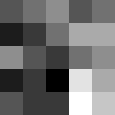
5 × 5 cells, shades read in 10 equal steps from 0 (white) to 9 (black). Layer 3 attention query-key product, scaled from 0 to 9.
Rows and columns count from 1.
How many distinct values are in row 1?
3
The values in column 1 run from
4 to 8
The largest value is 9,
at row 4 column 3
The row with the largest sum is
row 4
